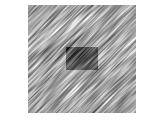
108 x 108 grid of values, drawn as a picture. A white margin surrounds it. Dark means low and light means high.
Streaks slant up to the right. An odd patch, lower than its surroundings, sits in the centre. The centre is the ninth with the lowest average.
